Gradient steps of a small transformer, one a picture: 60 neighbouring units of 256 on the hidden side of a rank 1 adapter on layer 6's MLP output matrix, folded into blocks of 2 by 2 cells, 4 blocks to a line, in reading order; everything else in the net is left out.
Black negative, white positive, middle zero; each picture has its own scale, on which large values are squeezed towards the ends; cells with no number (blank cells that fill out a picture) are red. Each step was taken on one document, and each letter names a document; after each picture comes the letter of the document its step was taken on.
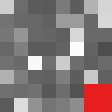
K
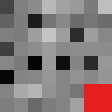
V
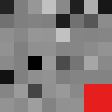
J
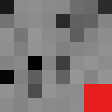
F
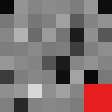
K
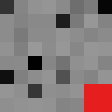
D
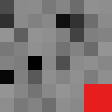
F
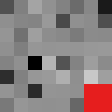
D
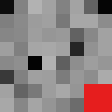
K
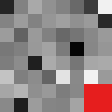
K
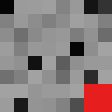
K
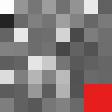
J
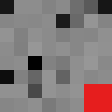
F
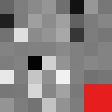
F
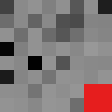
V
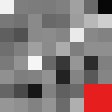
D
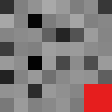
V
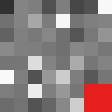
D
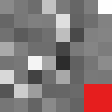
J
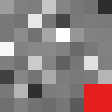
V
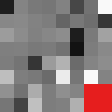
K
